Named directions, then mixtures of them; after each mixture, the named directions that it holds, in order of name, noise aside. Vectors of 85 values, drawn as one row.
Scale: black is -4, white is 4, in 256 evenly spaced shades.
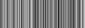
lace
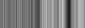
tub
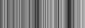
lace, tub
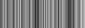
lace, tub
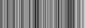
lace, tub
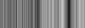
tub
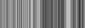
lace, tub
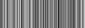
lace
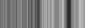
tub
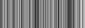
lace, tub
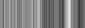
tub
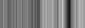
tub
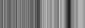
tub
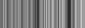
lace, tub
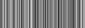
lace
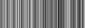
lace, tub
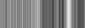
tub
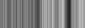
tub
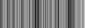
lace, tub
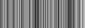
lace, tub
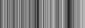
lace, tub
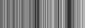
lace, tub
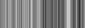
lace, tub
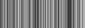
lace, tub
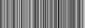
lace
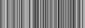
lace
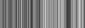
lace, tub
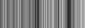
lace, tub
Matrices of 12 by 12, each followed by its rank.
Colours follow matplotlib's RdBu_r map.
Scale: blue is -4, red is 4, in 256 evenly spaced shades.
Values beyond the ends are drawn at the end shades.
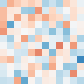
full rank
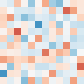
full rank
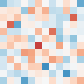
full rank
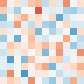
full rank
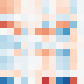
two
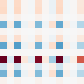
one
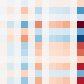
one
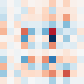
two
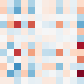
two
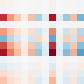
one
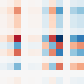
one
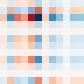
one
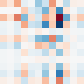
two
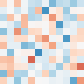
full rank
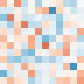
full rank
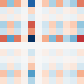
one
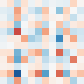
two
